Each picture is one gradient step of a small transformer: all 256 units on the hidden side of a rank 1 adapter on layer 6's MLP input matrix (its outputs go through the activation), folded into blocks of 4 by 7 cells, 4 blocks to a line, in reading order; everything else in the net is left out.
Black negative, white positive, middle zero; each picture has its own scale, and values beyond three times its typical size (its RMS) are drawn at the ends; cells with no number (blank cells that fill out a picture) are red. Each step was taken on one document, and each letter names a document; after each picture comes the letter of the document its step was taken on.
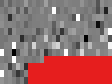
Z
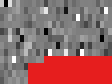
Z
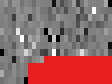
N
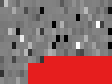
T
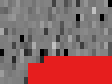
N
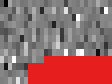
Z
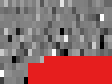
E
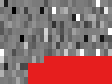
Z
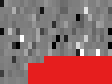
T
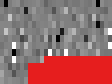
Z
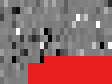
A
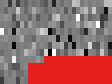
N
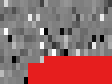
E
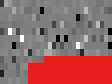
T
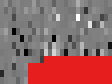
N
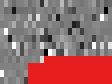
E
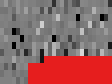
N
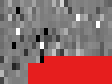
A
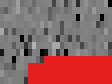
N
